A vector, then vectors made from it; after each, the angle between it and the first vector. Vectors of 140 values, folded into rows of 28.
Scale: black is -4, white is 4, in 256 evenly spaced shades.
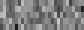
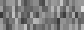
partly opposed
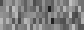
orthogonal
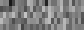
orthogonal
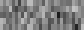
orthogonal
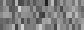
partly aligned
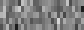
nearly parallel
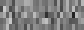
partly aligned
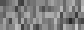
partly opposed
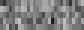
partly aligned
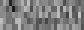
orthogonal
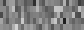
partly opposed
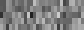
partly opposed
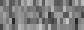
partly aligned
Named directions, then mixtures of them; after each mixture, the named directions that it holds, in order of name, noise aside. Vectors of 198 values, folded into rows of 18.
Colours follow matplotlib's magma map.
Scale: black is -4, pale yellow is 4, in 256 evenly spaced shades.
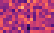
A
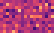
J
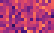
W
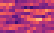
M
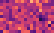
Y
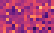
J, W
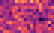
M, Y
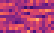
M, Y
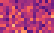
W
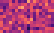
A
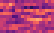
M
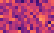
Y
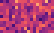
W, Y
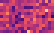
M, W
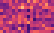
A, M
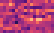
A, M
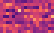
J, M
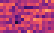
M, W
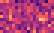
W, Y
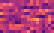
M, Y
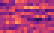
M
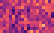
A, W
